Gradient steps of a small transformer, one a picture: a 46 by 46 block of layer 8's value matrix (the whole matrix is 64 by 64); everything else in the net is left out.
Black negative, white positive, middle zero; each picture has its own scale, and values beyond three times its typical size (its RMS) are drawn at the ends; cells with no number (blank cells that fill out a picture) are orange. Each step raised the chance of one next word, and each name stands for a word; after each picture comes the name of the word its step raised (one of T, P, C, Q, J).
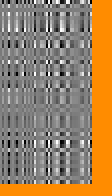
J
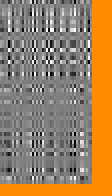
J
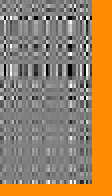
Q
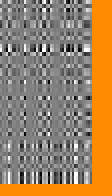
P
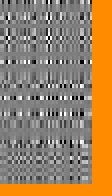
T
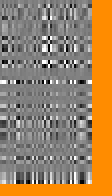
T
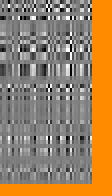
Q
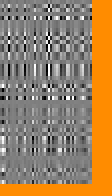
Q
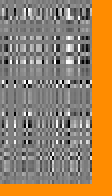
T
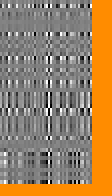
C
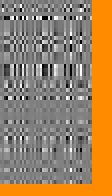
Q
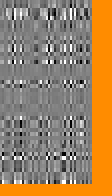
T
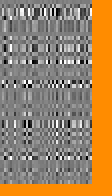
T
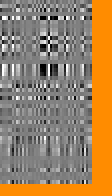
Q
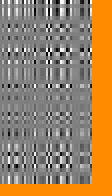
P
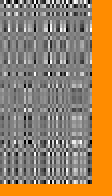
J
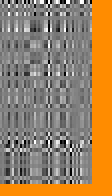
J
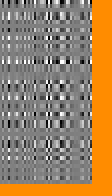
T
